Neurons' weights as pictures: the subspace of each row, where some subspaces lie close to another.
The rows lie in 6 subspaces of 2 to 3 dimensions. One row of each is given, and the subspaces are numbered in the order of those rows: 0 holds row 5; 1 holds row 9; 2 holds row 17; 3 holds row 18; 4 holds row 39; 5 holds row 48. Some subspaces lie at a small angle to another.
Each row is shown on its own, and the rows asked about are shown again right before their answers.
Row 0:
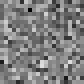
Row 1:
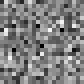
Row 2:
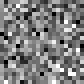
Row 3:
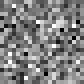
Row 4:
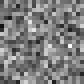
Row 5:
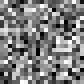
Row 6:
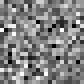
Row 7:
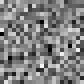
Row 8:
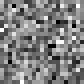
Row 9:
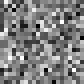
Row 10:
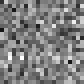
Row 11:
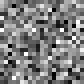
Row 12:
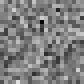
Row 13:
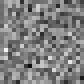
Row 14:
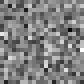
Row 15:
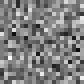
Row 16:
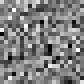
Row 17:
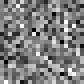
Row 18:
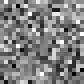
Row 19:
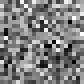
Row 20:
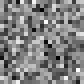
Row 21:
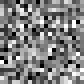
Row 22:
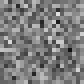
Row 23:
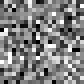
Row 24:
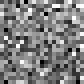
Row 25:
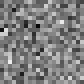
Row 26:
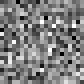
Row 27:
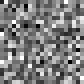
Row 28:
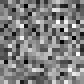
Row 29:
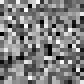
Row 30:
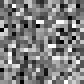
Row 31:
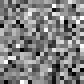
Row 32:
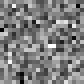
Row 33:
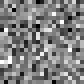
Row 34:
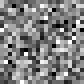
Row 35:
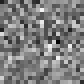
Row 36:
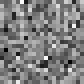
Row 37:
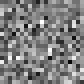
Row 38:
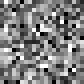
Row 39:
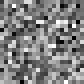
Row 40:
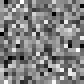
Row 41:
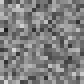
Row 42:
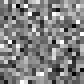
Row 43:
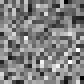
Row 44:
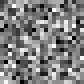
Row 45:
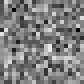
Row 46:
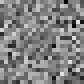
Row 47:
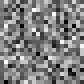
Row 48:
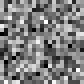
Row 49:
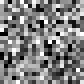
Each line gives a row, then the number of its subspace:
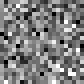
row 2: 2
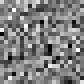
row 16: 3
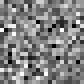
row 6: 0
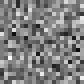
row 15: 1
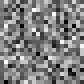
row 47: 2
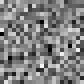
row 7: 3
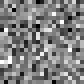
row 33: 4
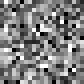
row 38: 1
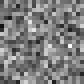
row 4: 5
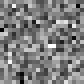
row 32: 4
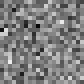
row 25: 4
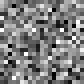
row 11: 0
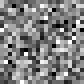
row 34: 0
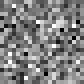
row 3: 0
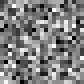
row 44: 0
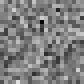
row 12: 5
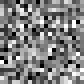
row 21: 3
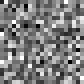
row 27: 1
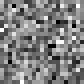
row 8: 4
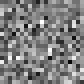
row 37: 3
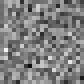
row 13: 1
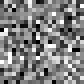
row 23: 4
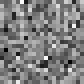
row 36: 2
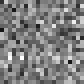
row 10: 1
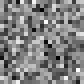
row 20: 5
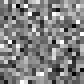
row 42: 3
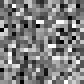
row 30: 4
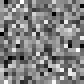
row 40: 2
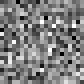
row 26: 3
